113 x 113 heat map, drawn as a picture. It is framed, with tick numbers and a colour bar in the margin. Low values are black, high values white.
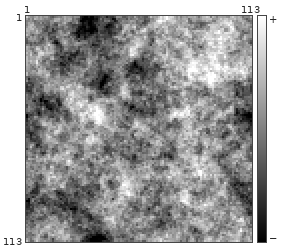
Histogram: bell-shaped. Ninth with the highest average: top right. Grain: blotchy.
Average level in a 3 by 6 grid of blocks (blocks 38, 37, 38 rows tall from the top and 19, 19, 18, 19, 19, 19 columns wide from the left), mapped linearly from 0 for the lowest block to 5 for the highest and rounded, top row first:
2 0 1 3 5 5
1 4 2 2 4 1
2 0 3 2 4 2
